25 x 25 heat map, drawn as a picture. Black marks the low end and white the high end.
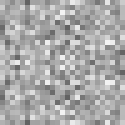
The top and bottom halves mirror each other. There is no seam. No overall slope runs across the table. There are no regular stripes. Fine speckle covers the field. No single row or column stands out from its neighbours. The values follow a bell shape.
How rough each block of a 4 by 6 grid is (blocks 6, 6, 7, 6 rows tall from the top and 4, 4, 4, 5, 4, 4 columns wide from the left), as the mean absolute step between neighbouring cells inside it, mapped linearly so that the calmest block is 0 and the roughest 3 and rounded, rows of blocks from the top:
0 1 1 3 0 1
1 0 2 3 1 2
2 0 2 3 1 2
0 1 1 3 0 1
